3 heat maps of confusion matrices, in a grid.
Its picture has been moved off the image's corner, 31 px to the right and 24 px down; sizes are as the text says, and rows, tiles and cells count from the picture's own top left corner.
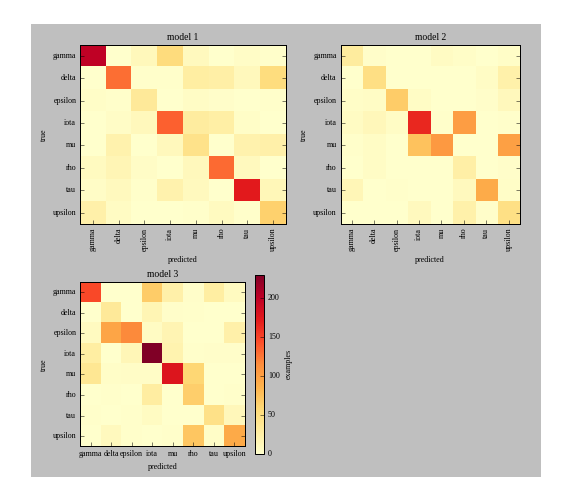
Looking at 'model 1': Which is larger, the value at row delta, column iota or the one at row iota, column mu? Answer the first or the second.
the second
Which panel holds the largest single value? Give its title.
model 3
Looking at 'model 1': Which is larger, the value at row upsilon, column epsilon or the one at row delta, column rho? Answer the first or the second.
the second
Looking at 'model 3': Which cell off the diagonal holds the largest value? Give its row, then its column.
epsilon, delta
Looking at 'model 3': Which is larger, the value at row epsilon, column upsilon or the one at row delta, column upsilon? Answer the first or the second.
the first
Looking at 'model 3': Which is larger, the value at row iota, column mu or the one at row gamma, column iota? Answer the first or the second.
the second
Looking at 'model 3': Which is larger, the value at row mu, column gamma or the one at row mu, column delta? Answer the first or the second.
the first
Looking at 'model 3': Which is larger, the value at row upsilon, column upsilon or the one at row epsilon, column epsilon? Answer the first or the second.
the second
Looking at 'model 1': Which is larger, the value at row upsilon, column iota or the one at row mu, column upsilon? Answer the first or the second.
the second
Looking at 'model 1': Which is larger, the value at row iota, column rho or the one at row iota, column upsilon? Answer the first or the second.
the first
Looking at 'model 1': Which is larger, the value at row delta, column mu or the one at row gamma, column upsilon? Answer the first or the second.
the first
